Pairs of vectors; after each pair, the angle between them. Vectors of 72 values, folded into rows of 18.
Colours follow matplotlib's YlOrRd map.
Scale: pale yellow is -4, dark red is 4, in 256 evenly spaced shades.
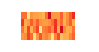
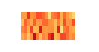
nearly opposite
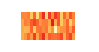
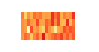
partly aligned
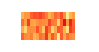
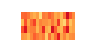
nearly opposite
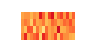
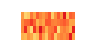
partly opposed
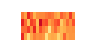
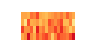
partly opposed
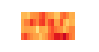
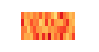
orthogonal
